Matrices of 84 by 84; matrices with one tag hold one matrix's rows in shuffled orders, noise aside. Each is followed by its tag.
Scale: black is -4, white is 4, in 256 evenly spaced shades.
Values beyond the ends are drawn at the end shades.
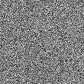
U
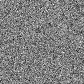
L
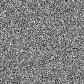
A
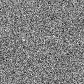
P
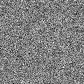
L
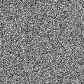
U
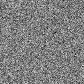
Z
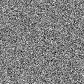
Z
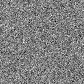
Z
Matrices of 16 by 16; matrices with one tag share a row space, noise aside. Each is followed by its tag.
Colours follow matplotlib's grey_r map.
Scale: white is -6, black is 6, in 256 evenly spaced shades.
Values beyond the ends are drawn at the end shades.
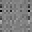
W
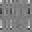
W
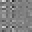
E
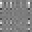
W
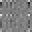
W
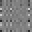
W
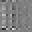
E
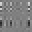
W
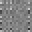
W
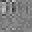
E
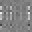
W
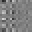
E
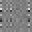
W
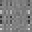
W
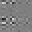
E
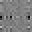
W
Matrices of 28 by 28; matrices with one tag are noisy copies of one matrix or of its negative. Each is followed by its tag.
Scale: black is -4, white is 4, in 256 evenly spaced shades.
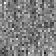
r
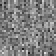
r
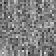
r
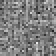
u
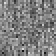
r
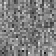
r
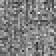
u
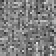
u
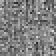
u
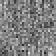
r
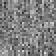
r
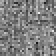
u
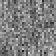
r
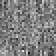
r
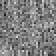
r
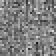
u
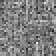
u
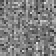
u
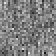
r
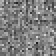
u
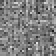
u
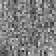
r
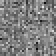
u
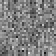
r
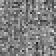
u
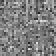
u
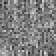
r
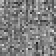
u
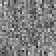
r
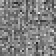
u
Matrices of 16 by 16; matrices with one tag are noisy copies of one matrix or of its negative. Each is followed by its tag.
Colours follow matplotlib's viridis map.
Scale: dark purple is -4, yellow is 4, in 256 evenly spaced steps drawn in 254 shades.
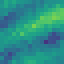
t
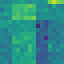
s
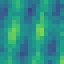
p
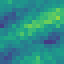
t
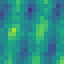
p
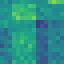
s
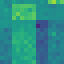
s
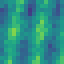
p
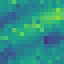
t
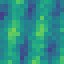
p
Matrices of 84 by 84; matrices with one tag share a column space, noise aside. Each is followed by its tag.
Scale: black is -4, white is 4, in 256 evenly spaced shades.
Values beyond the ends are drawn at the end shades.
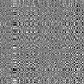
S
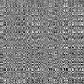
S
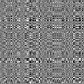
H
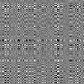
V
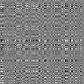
V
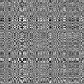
H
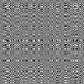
V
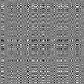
V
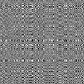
V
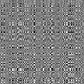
S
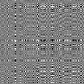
V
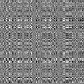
H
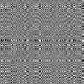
V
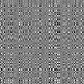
S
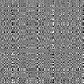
S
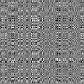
H
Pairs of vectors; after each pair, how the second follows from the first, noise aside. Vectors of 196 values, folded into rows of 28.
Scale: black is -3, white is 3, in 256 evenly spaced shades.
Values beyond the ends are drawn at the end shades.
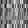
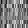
copied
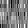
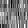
copied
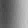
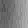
shrunk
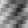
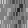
partly zeroed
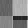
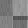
shrunk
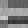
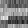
copied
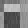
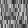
shuffled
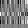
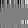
partly zeroed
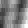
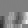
partly zeroed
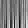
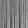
shrunk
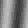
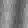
shrunk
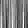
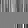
partly zeroed
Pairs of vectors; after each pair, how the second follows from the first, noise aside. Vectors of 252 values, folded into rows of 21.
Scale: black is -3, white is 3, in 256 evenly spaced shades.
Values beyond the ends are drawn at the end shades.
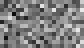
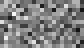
negated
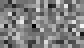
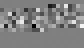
partly zeroed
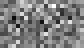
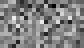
negated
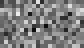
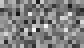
negated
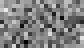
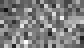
negated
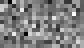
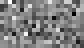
negated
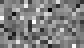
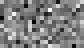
negated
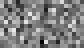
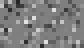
partly zeroed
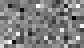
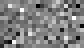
negated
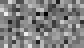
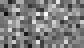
negated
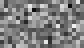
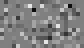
partly zeroed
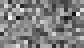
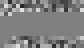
partly zeroed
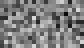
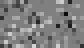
partly zeroed
